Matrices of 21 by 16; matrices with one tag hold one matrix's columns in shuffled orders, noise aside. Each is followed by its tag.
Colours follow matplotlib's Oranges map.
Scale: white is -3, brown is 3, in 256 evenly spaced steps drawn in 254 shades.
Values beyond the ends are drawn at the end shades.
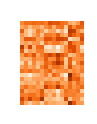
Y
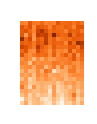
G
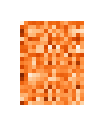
Y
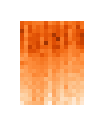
G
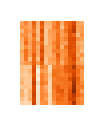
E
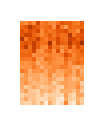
G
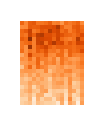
G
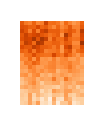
G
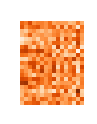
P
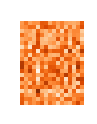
P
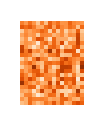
P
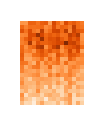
G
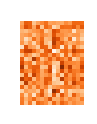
P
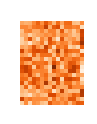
P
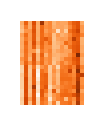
E
